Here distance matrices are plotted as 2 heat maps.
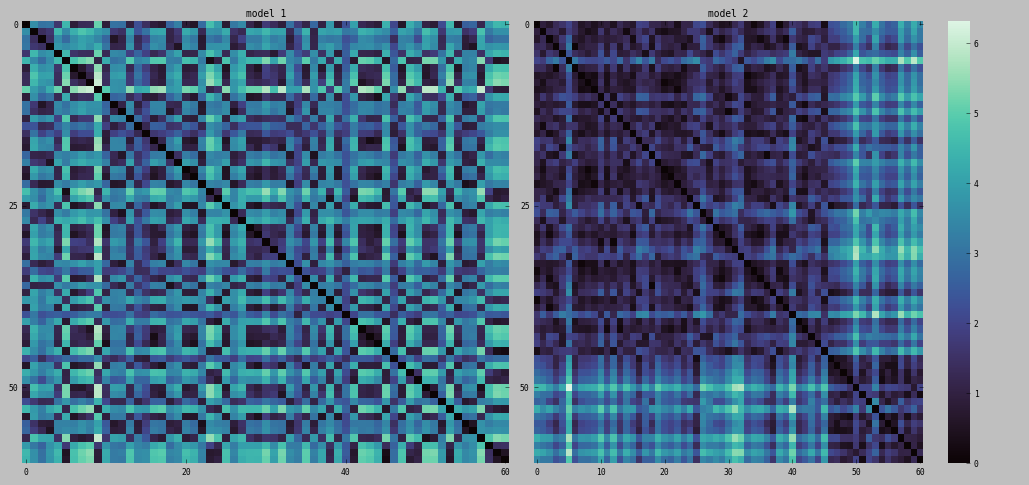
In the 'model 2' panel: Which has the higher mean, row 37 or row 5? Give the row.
5
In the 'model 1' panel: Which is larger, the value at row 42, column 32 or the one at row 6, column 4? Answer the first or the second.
the second
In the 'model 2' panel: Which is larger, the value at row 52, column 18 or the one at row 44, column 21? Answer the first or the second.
the first
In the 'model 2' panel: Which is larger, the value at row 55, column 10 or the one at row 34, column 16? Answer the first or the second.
the first
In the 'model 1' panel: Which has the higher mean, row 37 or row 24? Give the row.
24
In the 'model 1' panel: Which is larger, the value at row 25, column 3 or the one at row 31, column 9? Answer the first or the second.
the second
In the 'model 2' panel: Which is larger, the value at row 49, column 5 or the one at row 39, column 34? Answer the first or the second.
the first
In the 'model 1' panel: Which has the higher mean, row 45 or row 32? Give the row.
45
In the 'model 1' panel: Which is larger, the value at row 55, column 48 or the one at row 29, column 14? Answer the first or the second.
the first
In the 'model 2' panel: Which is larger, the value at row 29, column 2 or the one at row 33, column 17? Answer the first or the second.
the second
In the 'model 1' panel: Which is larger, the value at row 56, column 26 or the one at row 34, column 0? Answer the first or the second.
the second
